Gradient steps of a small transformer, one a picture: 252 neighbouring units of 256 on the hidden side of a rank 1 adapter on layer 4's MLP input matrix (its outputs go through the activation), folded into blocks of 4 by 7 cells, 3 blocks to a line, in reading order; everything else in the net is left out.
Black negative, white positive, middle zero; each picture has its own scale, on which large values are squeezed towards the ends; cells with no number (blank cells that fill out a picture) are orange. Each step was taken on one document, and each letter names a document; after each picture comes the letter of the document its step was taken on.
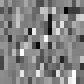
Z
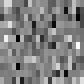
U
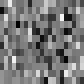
U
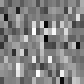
Z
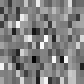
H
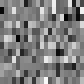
U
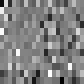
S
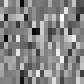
U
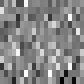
S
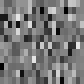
Z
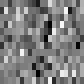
Z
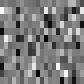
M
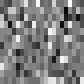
H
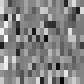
M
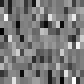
M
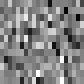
U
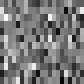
M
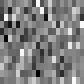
Z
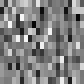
U
